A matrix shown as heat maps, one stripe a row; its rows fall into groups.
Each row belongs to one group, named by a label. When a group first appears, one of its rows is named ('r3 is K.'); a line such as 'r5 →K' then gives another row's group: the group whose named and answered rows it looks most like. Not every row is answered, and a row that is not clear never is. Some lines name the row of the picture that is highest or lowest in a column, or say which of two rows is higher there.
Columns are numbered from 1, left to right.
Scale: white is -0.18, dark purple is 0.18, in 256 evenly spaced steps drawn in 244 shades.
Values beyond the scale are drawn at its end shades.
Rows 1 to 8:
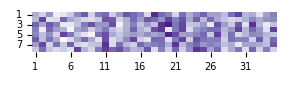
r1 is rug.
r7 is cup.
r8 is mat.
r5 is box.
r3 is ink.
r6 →rug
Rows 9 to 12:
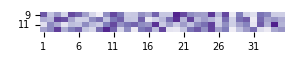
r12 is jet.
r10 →ink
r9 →box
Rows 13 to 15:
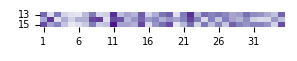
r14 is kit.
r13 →rug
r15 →rug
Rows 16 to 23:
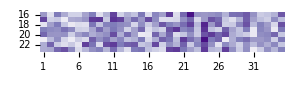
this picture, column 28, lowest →17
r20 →mat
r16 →rug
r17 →kit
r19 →ink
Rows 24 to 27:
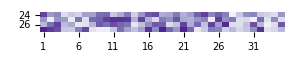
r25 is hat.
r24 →jet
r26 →jet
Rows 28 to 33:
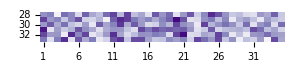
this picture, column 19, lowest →32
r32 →box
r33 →hat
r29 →box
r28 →mat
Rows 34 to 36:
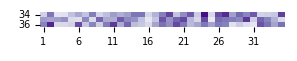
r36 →cup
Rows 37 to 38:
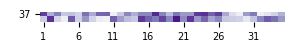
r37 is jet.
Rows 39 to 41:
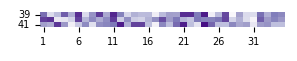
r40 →cup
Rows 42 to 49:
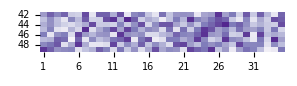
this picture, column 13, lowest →42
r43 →mat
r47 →hat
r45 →mat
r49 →jet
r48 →box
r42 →ink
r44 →rug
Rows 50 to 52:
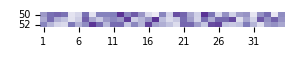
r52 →kit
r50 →ink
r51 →mat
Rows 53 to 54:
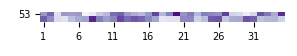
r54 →kit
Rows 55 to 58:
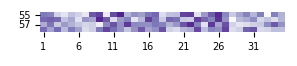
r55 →kit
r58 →jet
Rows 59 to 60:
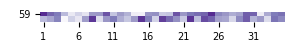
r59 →jet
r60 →rug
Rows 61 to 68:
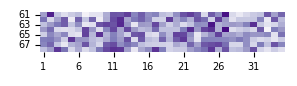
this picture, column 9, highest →65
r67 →mat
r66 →box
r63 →jet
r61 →cup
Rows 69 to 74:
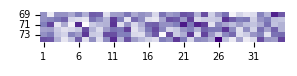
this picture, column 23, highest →71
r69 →hat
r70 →ink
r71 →cup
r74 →cup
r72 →mat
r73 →mat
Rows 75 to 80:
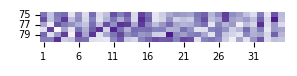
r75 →hat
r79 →hat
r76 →hat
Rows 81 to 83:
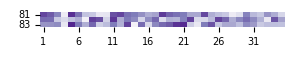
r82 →kit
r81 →box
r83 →box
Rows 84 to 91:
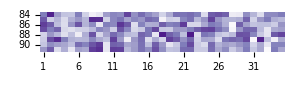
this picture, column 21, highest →86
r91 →kit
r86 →box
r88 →rug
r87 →jet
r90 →kit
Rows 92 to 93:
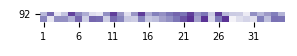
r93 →hat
